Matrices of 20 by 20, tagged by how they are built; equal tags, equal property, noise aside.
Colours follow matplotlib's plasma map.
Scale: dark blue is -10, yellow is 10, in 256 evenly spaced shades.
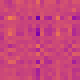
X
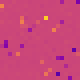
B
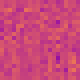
X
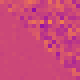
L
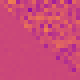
L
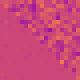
L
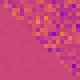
L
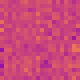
X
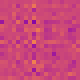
X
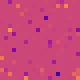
B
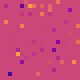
B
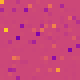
B
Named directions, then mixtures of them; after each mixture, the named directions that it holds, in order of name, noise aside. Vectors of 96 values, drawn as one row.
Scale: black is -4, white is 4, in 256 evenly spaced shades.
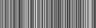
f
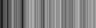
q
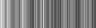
f, q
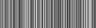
f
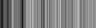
q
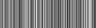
f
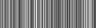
f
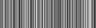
f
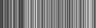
f, q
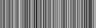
f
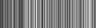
f, q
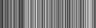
f, q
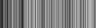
f, q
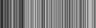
f, q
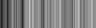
q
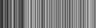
f, q
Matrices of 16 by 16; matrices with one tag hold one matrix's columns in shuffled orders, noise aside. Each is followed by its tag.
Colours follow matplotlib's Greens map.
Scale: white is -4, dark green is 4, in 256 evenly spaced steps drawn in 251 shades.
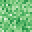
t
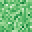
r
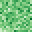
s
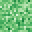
t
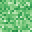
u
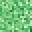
u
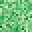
r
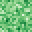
t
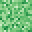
r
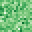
u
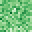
s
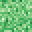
t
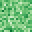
u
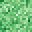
t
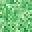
r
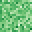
r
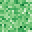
r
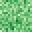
t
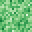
t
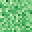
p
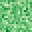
u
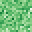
s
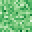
u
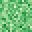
r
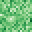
t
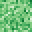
t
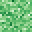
p
